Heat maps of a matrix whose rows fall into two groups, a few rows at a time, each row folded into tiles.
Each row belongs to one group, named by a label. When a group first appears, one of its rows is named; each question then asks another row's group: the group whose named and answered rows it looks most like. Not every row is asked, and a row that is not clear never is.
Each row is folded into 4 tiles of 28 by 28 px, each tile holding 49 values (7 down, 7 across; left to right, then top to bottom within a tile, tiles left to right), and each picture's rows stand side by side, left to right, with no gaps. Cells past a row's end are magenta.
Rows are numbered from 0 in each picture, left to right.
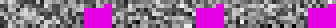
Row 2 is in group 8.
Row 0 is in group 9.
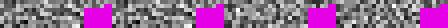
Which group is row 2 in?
9
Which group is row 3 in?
9
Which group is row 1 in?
8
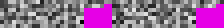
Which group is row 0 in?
9
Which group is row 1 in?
9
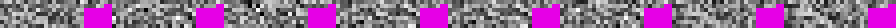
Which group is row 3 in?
8
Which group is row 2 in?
8
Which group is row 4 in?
8
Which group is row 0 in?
9
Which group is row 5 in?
8
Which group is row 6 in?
9
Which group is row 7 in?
9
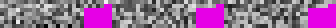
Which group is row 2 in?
9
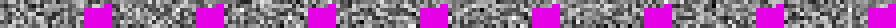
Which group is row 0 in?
9
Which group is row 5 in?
8
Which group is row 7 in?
9
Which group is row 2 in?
8
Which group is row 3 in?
8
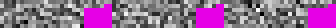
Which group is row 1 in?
9
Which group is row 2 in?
8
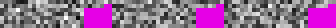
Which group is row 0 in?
8
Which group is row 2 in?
9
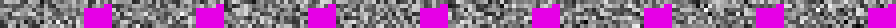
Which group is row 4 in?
9
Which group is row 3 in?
9
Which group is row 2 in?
9
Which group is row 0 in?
9
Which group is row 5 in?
8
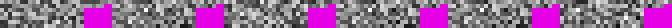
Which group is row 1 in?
8
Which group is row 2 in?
9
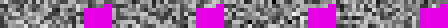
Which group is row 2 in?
9
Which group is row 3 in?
9
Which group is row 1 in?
9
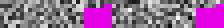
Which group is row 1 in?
8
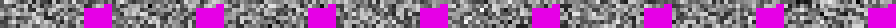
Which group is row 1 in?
9
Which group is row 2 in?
8
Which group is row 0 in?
9
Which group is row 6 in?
9
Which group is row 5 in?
9
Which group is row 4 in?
8
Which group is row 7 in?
8
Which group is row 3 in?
9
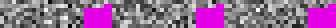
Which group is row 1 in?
9
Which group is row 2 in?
8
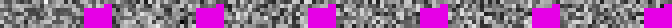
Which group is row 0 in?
8
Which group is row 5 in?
9
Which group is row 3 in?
9
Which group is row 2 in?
9
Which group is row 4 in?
9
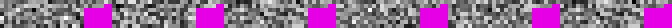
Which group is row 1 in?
9
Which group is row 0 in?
8
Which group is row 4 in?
9
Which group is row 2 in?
8
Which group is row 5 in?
8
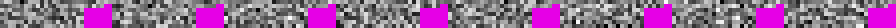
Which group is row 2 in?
8
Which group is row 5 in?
8
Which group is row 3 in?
9
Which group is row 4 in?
9
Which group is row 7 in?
8
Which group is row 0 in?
9
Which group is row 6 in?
8
